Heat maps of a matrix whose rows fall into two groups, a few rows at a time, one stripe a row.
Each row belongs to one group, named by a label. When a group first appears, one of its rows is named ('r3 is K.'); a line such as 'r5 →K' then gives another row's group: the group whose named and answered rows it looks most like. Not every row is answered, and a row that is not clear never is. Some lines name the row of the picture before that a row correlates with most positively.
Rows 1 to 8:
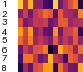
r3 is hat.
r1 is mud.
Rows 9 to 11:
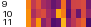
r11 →mud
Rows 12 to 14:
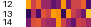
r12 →mud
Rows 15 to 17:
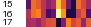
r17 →hat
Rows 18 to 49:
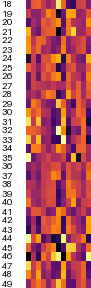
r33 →mud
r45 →hat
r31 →mud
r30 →mud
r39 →hat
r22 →mud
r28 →hat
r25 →hat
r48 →mud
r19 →hat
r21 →hat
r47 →mud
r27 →hat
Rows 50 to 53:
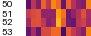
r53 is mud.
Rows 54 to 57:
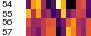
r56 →hat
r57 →hat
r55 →mud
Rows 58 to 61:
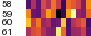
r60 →mud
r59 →hat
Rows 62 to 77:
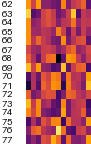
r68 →hat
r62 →mud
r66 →mud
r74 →mud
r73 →mud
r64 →hat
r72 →hat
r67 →hat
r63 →hat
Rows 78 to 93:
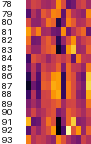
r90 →hat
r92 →hat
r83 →hat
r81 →mud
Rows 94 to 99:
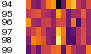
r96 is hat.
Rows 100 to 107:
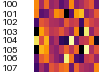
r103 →hat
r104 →mud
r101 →hat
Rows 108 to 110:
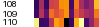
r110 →hat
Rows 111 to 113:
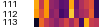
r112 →mud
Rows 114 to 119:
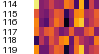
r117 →mud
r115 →hat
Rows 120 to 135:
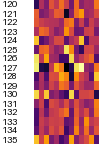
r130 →mud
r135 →mud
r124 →hat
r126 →mud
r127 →hat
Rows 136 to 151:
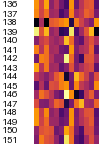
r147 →hat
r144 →hat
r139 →mud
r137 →mud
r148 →mud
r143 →mud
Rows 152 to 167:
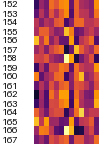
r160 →hat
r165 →mud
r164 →hat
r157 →hat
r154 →hat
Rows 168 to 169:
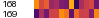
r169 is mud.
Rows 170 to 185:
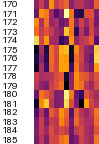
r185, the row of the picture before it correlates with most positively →169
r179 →hat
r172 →mud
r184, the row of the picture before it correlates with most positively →169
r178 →hat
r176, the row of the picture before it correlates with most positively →169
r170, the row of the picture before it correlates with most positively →169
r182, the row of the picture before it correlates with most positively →169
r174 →mud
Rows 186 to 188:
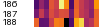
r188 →hat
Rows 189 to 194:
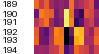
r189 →mud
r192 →hat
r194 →hat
